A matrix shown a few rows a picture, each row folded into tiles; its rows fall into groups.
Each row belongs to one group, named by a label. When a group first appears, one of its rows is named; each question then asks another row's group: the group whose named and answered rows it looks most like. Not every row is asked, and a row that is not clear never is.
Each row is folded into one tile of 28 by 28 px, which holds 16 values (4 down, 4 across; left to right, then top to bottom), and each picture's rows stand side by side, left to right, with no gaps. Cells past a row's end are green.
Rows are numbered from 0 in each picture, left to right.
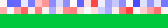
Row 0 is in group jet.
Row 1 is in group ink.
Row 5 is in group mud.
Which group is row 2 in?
mud
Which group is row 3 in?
ink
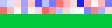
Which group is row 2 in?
ink
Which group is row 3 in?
ink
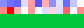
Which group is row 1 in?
mud
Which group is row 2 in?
jet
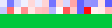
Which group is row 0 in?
jet
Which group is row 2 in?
ink
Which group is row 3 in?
mud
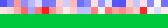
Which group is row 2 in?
mud
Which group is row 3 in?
jet
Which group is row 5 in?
mud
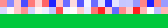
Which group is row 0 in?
mud
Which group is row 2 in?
mud
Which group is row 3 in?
mud
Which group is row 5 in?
mud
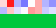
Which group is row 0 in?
ink
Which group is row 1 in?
ink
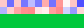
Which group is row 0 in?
mud
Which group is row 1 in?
mud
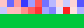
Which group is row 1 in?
ink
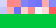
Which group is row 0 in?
ink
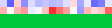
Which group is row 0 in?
mud
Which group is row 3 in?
jet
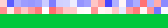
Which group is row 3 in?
ink
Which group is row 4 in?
jet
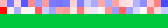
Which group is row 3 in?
mud
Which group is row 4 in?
ink
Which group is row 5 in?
ink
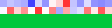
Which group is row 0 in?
jet
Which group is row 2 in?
ink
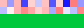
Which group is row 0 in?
mud
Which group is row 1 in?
mud
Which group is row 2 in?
mud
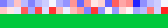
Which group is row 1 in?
jet
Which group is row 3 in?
ink
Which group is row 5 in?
jet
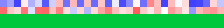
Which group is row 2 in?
mud
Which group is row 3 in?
mud
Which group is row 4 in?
jet
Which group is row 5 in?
ink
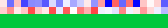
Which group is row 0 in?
mud
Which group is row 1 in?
jet
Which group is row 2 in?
jet
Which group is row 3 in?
mud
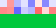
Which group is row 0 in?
ink
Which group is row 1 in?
jet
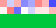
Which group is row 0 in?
ink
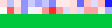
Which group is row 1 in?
jet
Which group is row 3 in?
mud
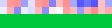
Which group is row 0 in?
ink
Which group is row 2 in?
ink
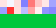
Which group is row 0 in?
ink
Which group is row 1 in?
ink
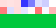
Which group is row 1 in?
jet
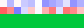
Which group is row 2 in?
jet
